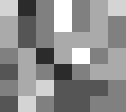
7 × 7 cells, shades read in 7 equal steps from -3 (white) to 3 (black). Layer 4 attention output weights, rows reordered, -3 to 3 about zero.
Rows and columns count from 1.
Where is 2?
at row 1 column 2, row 4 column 3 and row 5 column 4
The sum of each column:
-2 -1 0 -4 -2 -3 -4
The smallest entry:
-3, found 3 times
